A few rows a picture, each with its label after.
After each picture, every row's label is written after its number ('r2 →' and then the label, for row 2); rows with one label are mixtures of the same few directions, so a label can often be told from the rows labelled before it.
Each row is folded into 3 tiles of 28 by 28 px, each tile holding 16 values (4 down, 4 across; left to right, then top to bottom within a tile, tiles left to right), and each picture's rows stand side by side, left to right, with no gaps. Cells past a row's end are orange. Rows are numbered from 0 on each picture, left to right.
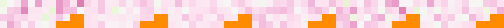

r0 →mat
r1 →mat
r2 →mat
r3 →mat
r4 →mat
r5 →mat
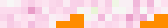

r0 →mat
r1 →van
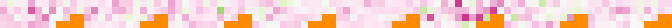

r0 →mat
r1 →van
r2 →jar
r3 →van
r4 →van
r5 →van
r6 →van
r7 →van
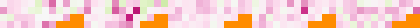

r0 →van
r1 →mat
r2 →van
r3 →jar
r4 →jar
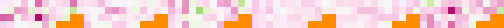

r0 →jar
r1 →van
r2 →mat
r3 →mat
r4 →van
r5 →mat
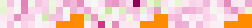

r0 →mat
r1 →jar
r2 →mat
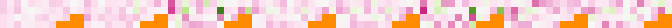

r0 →mat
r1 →jar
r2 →jar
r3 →jar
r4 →jar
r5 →jar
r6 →van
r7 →jar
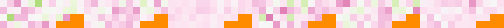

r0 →van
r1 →mat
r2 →van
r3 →jar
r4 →mat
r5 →jar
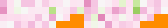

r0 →jar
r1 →jar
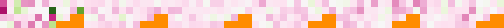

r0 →jar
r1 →jar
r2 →van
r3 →mat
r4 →mat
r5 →mat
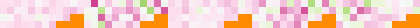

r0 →jar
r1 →mat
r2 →mat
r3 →mat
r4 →van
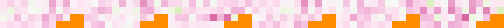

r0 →van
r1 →mat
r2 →van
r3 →van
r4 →mat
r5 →mat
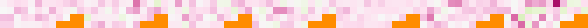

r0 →jar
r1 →jar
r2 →mat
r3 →van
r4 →van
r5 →van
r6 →jar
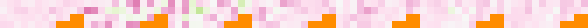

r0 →jar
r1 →van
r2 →mat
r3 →van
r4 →mat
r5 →mat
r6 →mat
